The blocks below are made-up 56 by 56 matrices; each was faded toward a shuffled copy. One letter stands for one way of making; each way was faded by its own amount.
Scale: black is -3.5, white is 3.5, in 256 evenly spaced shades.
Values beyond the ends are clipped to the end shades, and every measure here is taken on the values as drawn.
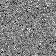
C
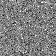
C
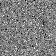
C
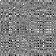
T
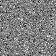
C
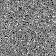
C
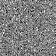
C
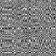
T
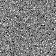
C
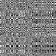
T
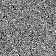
C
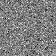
C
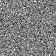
C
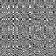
T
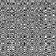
T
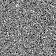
C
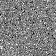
C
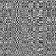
T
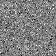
C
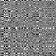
T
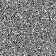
C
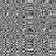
T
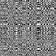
T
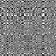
T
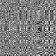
T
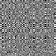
T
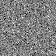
C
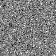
C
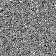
C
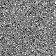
C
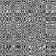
T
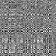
T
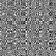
T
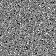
C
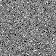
C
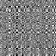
T
